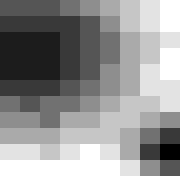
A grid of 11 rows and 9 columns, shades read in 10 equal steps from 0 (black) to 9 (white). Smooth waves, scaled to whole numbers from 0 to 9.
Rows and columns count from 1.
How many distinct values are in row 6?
6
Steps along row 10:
same down up up down down down down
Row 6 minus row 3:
1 1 1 1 1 1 0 1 0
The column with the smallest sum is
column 3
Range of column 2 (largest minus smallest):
8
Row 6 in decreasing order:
8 8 6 5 4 3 2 2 2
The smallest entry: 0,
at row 10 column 9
